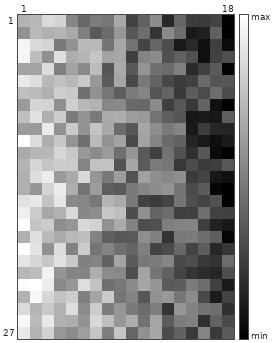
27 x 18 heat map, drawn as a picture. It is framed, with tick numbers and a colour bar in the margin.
No regular stripes run through it. Overall the values sit about 50% of the way up the scale. The grain is fine, like static. No single row or column stands out from its neighbours. Values rise toward the left.
